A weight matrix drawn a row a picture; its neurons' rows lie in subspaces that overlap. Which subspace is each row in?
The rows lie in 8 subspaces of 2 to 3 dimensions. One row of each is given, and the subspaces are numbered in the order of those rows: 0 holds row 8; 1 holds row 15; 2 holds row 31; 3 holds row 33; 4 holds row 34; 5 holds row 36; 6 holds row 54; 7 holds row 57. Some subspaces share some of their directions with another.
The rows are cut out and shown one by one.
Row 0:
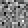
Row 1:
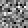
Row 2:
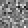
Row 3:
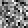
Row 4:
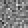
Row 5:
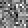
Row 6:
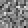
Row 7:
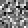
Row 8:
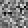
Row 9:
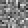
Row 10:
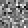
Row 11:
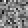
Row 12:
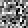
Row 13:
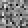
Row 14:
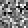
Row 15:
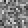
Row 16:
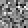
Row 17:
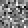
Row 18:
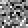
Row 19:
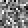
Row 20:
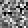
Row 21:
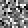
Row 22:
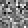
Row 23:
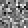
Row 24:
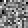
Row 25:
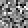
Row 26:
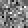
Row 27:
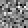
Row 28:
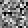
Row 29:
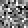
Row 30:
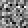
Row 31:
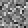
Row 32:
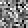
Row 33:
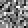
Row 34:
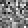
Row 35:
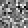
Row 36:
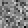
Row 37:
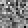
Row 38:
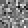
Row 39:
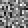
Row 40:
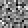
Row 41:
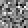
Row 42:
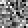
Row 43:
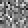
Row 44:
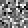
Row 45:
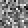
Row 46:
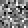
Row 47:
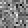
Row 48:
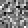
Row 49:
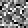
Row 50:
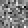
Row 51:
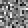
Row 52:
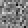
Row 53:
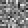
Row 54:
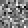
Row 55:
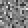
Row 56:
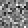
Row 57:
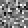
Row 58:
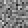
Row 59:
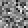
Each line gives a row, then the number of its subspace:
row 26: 6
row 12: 1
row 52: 1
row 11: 1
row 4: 0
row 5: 3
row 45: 1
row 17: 6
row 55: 7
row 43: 7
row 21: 1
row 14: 0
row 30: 7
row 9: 2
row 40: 0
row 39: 7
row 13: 7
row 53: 2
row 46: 6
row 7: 3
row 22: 4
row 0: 5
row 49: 2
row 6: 3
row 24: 1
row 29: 6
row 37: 4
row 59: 5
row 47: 3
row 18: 4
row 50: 6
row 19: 1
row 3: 5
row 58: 0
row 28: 0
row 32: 3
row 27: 7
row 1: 7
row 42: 4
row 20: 0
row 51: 7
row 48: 3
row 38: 2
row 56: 2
